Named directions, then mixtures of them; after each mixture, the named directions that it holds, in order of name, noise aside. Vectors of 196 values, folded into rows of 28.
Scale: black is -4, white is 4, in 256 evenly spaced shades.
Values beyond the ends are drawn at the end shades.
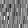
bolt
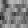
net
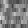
net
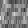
bolt, net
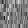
bolt, net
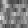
net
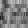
net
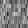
bolt, net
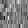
bolt, net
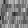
bolt, net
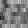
net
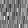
bolt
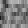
net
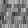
bolt, net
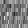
bolt, net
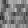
net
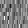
bolt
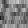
net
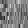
bolt, net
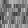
bolt, net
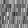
bolt, net
